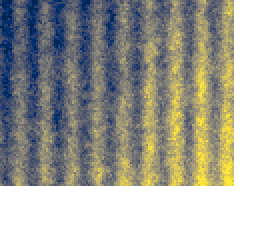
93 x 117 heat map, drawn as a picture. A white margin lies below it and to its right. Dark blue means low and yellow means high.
Average level on the scale: 50%. Ninth with the lowest average: top left. Slope: up to the bottom right. Odd rows or columns: none. Stripes: upright, repeating 9 times. Ninth with the highest average: bottom right.
